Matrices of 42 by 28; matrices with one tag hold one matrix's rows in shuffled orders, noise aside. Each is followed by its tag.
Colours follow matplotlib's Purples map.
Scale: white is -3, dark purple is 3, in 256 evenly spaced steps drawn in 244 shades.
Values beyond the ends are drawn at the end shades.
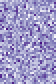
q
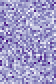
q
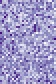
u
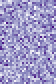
q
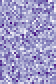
u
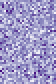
q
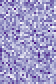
u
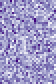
u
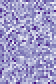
u
